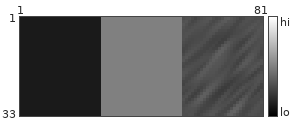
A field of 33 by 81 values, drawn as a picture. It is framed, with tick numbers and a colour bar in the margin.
The table splits into one row of 3 panels. Panel 1,1: very low, flat. Panel 1,2: middling, flat. Panel 1,3: low, slanting up to the right, faint in contrast.
